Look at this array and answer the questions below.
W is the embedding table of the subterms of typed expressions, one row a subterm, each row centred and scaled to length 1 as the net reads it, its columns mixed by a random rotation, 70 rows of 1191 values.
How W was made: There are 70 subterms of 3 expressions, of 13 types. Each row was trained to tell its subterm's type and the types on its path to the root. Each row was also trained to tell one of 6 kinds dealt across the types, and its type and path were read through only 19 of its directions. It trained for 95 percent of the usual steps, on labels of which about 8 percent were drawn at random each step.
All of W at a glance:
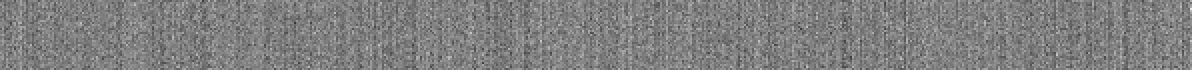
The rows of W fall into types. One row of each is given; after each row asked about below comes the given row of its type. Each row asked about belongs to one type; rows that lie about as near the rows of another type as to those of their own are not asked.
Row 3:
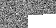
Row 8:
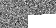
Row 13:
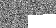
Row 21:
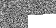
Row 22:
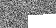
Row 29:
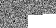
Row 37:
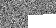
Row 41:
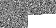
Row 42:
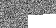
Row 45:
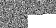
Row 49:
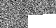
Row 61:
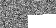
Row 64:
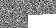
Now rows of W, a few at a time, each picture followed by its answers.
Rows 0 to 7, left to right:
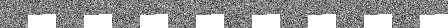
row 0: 64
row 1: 29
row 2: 8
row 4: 61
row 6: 41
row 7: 45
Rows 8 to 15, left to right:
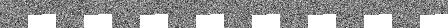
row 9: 61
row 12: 41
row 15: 64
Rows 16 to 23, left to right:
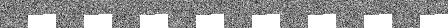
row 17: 61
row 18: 42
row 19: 3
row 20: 13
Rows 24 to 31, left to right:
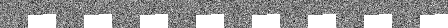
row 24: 13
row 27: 64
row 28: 42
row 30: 49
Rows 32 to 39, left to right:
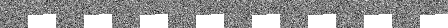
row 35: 64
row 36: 41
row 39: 42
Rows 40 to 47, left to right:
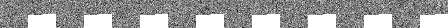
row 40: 42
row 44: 45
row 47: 8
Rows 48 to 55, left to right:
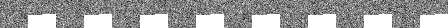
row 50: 3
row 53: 13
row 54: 45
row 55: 41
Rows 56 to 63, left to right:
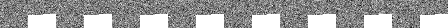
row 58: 49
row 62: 29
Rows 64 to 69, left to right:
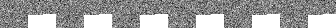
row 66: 21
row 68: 8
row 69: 8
